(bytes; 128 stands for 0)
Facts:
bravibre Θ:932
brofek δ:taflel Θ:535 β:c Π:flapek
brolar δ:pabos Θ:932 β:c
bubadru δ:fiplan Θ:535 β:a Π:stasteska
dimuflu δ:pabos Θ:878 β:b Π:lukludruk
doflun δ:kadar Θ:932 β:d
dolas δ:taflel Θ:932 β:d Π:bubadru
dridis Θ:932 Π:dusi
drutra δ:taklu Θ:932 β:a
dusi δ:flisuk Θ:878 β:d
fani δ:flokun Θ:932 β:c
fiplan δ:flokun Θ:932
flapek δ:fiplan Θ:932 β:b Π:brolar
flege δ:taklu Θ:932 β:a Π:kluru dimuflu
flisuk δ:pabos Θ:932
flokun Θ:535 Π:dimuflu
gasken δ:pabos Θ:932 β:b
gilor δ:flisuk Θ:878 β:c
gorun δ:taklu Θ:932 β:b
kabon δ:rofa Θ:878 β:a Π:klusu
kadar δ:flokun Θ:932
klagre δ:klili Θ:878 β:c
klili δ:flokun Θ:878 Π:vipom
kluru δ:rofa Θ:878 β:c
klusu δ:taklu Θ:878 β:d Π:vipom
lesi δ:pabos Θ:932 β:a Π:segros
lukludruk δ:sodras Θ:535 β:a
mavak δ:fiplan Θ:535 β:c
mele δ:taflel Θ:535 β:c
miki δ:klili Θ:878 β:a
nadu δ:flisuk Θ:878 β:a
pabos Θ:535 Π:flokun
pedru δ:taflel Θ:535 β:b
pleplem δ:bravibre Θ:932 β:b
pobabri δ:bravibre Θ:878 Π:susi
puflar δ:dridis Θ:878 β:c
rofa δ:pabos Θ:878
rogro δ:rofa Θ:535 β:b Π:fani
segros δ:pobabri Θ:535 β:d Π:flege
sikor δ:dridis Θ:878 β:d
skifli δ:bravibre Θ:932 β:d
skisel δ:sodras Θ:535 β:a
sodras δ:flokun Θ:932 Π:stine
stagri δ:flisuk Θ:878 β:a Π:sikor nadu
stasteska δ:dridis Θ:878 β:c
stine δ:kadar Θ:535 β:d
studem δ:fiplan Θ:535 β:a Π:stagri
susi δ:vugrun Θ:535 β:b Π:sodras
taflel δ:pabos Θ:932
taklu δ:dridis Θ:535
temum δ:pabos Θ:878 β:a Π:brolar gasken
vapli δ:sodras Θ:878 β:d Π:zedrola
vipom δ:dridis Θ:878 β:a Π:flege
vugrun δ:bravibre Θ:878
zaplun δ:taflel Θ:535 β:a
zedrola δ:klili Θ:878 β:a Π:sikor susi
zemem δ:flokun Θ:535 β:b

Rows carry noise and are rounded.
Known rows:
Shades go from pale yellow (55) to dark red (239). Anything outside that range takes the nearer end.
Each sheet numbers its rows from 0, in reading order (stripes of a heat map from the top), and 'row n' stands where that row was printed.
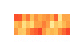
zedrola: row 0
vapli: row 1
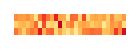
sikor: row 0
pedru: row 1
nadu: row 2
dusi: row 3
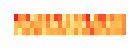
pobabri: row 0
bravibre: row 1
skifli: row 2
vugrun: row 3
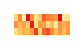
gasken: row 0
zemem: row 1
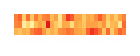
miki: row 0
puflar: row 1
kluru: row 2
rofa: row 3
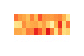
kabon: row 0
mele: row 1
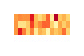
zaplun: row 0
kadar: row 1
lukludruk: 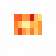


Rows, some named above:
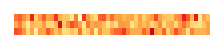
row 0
taklu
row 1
brofek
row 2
fiplan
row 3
zedrola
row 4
dusi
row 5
rofa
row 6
klili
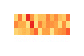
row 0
gasken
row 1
klusu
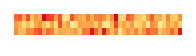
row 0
zedrola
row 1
susi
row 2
kabon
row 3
zaplun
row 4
rofa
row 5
dusi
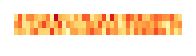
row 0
fani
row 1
taflel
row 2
doflun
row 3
flisuk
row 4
dimuflu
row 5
flokun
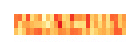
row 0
nadu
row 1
dolas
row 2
pabos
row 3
brolar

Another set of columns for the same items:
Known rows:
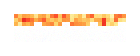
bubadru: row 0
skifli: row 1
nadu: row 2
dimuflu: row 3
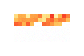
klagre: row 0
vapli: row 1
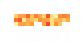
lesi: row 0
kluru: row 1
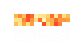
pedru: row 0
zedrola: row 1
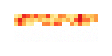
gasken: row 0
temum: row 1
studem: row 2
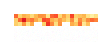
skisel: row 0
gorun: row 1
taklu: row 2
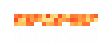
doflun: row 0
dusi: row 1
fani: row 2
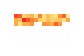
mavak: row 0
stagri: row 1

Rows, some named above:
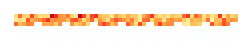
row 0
dusi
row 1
flapek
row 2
fiplan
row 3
klusu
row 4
klili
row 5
vipom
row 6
pabos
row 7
zedrola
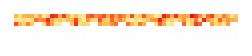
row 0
pobabri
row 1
gasken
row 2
dimuflu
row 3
doflun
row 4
rofa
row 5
gasken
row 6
sodras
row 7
susi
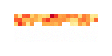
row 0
gorun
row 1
flapek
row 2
zaplun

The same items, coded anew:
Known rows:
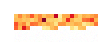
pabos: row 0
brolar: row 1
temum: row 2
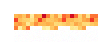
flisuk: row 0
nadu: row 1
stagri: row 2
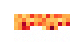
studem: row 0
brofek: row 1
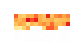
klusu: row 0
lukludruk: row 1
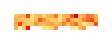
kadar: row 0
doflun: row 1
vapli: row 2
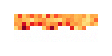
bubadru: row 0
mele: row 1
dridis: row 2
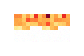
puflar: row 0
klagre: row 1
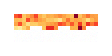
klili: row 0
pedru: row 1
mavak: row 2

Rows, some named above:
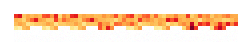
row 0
dusi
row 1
kluru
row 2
dusi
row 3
pabos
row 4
klili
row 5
klusu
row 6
bubadru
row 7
zaplun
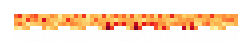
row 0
klili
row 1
skifli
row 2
fani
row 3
bubadru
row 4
bubadru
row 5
flokun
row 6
taklu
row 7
kabon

